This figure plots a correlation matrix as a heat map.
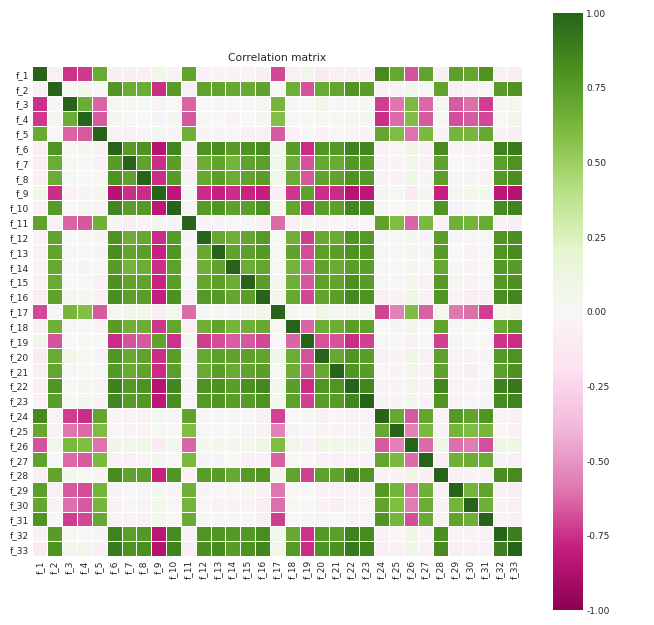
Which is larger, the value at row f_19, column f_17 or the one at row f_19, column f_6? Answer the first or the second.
the first
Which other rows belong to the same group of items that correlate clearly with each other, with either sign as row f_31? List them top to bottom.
f_1, f_3, f_4, f_5, f_11, f_17, f_24, f_25, f_26, f_27, f_29, f_30
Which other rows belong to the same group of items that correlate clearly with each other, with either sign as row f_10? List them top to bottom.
f_2, f_6, f_7, f_8, f_9, f_12, f_13, f_14, f_15, f_16, f_18, f_19, f_20, f_21, f_22, f_23, f_28, f_32, f_33
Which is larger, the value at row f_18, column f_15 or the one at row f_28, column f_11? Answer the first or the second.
the first
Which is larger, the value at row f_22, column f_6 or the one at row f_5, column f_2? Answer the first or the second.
the first
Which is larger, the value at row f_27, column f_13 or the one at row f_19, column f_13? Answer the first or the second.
the first
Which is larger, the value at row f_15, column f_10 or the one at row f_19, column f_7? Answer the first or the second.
the first
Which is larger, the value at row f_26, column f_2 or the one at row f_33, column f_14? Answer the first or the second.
the second
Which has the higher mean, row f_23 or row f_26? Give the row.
f_23
